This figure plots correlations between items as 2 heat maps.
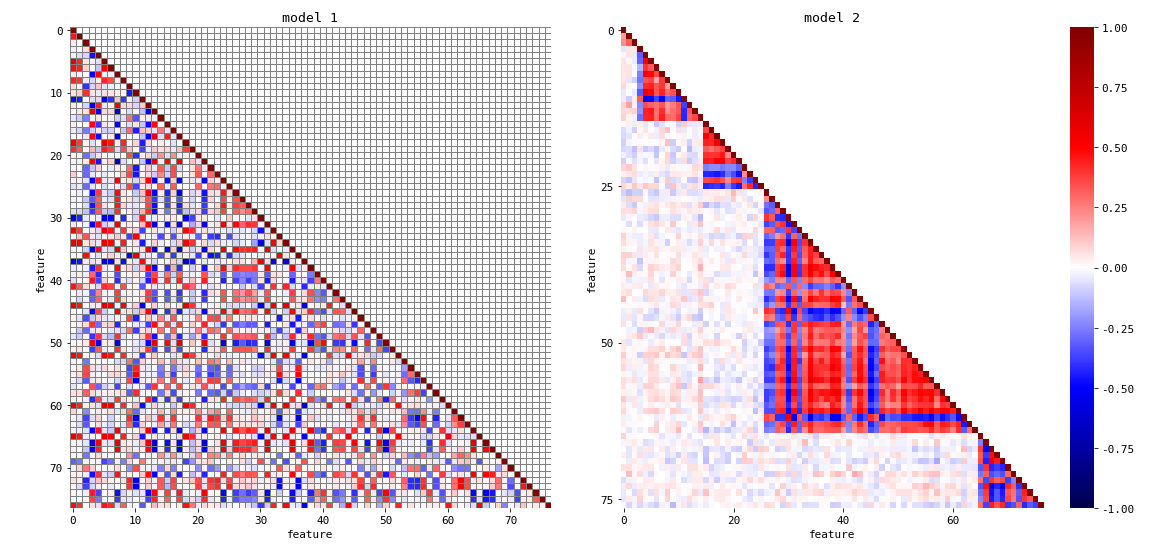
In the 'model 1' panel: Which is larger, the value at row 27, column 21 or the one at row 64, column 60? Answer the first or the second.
the second
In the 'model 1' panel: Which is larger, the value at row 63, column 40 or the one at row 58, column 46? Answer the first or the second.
the first
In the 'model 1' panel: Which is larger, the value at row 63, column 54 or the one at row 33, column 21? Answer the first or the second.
the second
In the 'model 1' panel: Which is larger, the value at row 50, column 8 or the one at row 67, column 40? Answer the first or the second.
the first
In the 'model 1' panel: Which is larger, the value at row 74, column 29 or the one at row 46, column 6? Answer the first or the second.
the second
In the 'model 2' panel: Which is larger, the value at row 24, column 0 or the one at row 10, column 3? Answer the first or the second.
the first
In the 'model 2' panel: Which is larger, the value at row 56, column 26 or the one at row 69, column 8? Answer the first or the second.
the second
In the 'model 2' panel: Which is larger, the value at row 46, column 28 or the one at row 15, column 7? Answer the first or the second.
the second
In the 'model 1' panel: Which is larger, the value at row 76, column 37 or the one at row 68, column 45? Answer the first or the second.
the second
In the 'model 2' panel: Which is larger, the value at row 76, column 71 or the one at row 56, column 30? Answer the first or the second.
the first
